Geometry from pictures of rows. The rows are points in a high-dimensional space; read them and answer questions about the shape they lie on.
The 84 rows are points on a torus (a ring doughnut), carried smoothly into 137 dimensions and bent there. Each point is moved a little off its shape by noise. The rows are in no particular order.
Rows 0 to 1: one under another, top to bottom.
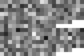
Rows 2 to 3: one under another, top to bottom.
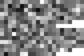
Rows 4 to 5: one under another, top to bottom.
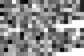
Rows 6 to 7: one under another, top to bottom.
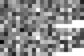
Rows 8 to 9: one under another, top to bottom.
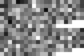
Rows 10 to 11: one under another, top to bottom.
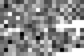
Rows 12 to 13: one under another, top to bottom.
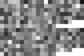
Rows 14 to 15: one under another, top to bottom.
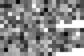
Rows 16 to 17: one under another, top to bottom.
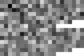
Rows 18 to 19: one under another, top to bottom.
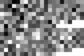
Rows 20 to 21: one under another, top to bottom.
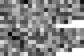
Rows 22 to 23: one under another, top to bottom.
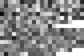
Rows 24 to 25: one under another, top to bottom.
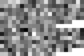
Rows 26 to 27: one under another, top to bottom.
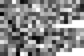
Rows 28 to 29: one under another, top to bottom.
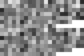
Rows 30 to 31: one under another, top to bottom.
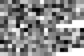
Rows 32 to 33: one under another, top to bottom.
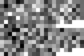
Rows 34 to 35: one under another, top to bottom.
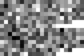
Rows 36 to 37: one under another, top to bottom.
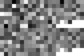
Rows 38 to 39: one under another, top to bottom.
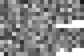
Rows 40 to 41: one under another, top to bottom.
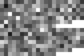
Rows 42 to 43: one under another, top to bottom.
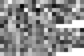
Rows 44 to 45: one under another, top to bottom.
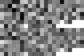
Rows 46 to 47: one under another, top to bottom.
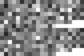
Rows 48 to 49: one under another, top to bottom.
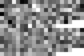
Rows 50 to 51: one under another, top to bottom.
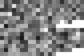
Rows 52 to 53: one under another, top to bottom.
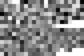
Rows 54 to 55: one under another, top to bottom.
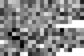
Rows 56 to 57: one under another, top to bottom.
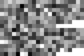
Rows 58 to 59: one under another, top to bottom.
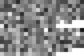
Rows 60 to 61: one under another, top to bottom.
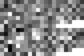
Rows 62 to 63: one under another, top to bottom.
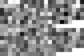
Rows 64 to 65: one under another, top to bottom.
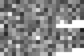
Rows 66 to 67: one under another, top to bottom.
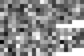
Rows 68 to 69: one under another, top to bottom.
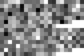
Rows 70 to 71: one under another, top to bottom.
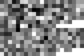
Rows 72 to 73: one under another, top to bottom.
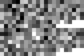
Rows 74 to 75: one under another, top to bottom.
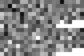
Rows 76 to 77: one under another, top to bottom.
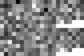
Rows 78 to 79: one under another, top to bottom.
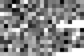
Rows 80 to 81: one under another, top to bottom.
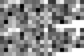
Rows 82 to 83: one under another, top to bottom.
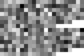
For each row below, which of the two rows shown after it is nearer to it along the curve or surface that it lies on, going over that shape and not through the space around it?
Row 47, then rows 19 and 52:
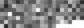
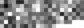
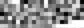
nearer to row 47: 19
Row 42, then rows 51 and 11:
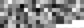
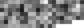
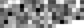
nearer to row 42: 11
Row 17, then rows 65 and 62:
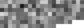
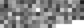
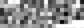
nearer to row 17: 62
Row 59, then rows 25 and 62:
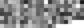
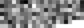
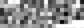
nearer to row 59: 25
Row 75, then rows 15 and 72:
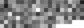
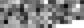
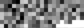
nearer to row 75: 72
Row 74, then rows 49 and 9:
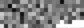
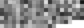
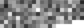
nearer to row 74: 9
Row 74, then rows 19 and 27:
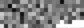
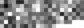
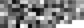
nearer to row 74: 27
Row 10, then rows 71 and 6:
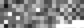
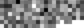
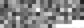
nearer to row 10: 6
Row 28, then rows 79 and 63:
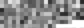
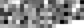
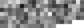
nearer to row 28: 63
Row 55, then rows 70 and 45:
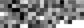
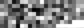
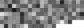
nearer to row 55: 70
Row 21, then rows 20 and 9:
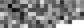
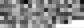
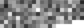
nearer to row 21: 9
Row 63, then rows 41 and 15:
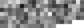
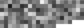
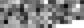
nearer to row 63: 41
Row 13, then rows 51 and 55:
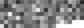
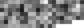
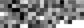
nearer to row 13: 55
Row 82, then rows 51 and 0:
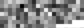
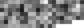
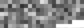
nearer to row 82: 0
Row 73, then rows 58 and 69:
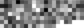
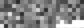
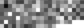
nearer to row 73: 58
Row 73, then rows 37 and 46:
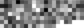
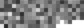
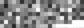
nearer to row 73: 37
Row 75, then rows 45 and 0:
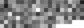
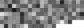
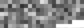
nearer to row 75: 45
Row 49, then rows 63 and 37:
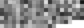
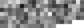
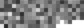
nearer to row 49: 63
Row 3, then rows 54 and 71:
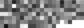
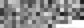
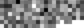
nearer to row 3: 71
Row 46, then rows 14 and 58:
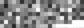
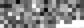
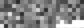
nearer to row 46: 58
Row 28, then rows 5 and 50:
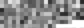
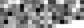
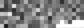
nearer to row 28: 5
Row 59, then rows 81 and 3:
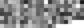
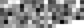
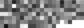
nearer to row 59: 81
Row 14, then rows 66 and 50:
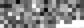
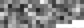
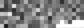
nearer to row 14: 50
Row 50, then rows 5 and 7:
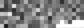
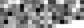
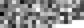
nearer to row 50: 7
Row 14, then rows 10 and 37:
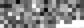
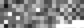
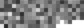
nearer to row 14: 37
